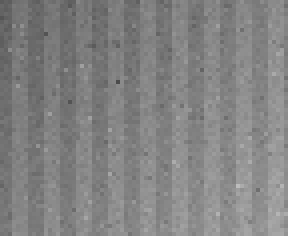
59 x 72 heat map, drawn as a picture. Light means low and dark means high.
The top left is the ninth with the highest average. There is an overall slope up to the top left. The bottom right is the ninth with the lowest average. Upright stripes repeat 9 times across the table.
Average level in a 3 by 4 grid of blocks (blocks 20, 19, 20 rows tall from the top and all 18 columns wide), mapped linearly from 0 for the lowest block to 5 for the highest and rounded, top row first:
5 4 3 2 / 4 3 2 1 / 3 2 1 0
